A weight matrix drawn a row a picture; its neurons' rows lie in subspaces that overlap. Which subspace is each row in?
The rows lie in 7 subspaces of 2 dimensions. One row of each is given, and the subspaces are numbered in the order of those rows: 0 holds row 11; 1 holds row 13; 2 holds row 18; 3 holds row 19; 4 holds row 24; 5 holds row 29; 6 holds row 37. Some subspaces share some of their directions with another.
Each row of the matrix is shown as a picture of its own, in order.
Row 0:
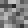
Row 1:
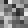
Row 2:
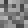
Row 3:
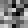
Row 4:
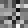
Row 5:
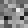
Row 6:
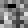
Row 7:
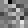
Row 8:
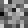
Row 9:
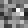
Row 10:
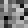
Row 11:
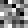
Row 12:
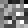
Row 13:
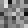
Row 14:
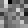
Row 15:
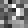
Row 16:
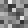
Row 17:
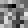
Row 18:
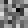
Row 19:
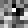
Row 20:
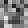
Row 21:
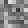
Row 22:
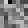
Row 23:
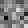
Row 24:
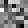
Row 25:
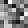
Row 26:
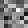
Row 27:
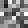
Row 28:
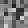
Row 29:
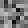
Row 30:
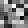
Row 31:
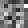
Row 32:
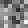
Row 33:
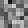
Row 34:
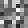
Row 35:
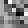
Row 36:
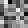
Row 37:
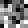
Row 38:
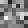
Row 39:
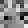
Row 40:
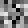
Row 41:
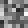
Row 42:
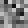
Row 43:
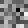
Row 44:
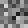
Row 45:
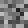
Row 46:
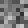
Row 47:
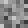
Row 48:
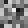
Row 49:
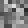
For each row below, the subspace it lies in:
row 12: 5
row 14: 1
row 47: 6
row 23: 0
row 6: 2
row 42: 0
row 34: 5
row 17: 2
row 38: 0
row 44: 1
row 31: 5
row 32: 6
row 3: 3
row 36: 1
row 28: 3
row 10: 0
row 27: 1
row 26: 0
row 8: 2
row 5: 0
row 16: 6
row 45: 4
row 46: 4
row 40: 5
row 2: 4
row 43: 4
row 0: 4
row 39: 0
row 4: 5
